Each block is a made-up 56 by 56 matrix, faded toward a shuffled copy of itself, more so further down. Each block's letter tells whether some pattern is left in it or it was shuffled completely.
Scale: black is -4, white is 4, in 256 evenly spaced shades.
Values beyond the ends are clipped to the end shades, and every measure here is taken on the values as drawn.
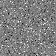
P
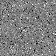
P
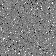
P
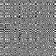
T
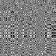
T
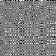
T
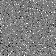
P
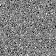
P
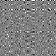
T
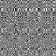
T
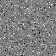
P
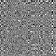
T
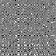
T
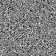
P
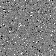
P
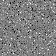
P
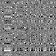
T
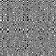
T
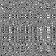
T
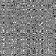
T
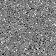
P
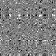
T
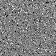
P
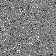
P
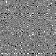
T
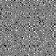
T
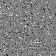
P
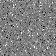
P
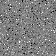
P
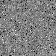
P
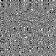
T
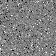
P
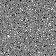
P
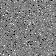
P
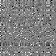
T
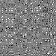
T
